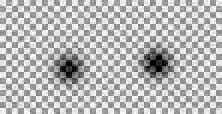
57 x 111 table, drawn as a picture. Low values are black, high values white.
Average level on the scale: 70%. Ninth with the lowest average: middle right. Dips: two. Odd rows or columns: none.
